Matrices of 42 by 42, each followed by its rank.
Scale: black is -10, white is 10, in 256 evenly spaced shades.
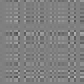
one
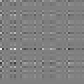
one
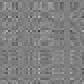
three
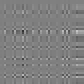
one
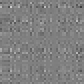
three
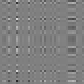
one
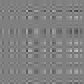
one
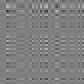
one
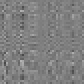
three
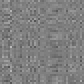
three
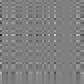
one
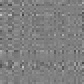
three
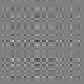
one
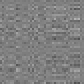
three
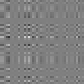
one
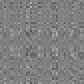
three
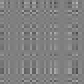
one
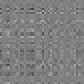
three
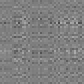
three
